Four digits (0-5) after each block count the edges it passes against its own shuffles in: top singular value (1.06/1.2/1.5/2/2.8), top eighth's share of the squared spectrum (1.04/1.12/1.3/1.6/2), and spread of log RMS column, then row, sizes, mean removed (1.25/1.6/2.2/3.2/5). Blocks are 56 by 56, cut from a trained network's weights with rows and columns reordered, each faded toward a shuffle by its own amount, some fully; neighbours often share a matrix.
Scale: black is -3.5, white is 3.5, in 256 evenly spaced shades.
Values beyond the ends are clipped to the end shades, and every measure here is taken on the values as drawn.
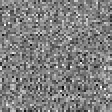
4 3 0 2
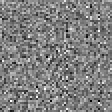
3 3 2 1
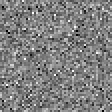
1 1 0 0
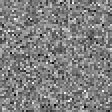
0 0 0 0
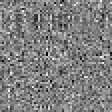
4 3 2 1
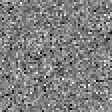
0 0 0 0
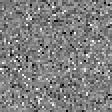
1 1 0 0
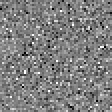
0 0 0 0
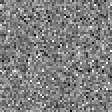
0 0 0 0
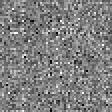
2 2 1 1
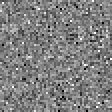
0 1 0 0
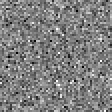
0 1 0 0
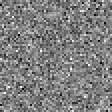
0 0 0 0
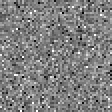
0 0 0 0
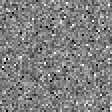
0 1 0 0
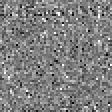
2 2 0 1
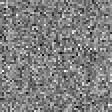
1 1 0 0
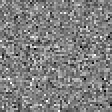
1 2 0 1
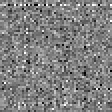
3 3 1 2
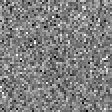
0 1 0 0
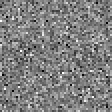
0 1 0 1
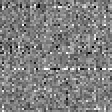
3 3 1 2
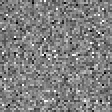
1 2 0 1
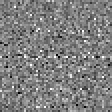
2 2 0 2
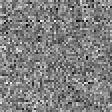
3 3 1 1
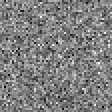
1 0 0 0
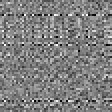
4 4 1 3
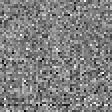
4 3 0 2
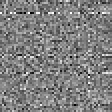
4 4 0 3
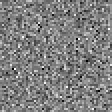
1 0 0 0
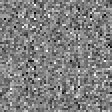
2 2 1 0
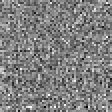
3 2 0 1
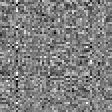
4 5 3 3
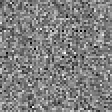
2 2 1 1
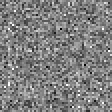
1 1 0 0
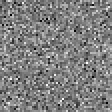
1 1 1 0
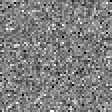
1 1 0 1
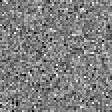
1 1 0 0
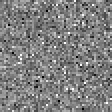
1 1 0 0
